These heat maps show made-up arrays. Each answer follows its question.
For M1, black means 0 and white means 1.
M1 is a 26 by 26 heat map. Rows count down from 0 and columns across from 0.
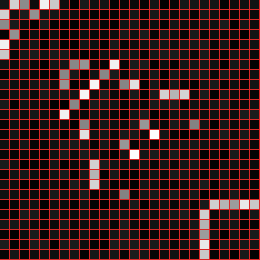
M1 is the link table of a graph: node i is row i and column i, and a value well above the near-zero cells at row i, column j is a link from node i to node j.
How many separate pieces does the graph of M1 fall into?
3
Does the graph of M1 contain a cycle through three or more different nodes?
no
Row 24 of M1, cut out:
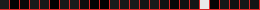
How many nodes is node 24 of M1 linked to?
1
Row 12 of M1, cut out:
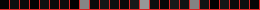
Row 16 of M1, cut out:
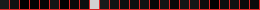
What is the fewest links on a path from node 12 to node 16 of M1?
3
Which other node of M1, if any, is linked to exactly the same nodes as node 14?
node 19
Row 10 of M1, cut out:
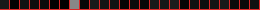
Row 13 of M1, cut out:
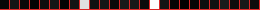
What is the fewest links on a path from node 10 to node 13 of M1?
4
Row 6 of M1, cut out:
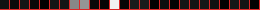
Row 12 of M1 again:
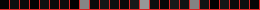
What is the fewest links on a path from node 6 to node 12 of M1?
2
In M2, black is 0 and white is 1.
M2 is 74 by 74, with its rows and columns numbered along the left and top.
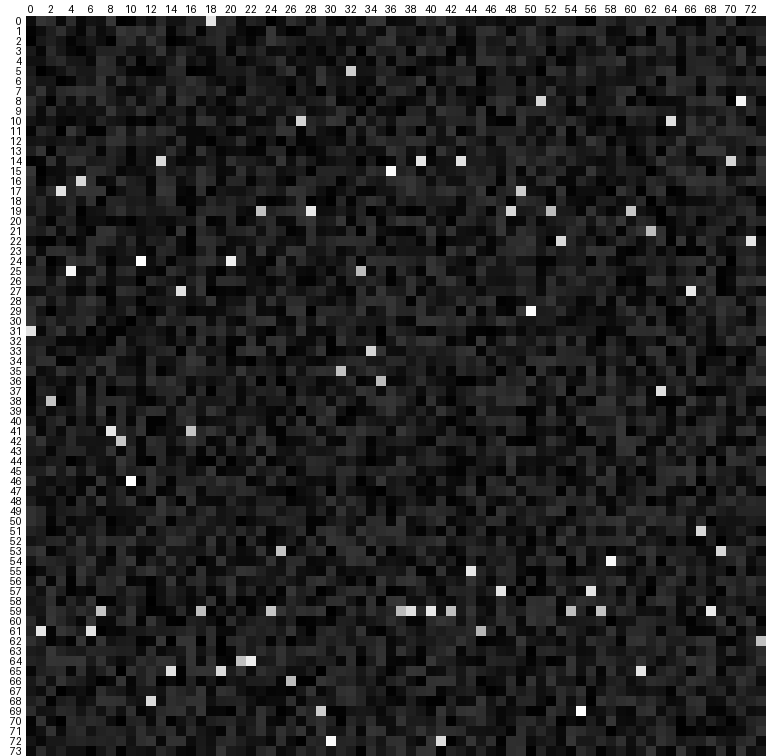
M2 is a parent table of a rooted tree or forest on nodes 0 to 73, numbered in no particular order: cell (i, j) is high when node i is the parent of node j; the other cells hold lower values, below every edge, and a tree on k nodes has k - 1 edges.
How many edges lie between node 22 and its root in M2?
3
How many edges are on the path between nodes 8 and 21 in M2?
5
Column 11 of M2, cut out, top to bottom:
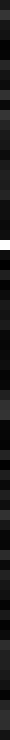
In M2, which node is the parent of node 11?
24
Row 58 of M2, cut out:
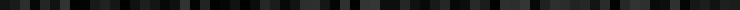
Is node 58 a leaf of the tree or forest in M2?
yes
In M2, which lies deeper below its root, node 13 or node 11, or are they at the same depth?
the same depth
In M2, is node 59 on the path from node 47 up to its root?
yes
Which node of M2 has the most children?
59
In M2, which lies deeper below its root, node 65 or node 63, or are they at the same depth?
node 63
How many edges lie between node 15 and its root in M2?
3
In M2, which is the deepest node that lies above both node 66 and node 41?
10
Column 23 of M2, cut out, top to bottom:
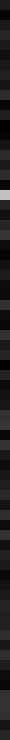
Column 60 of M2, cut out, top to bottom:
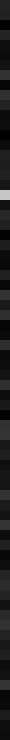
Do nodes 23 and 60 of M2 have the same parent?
yes
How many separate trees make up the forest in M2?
3
